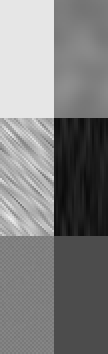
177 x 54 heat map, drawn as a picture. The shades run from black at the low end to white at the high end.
It is made of 3 by 2 panels. Panel 1,1: very high, flat. Panel 1,2: middling, smooth, faint in contrast. Panel 2,1: high, slanting down to the right. Panel 2,2: very low, streaked downward, faint in contrast. Panel 3,1: middling, checkered, faint in contrast. Panel 3,2: low, flat.
